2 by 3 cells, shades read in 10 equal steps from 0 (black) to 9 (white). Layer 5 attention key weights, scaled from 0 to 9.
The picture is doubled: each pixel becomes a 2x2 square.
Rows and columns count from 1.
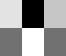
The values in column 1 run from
4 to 8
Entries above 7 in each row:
1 1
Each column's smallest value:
4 0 4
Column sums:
12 9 11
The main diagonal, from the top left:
8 9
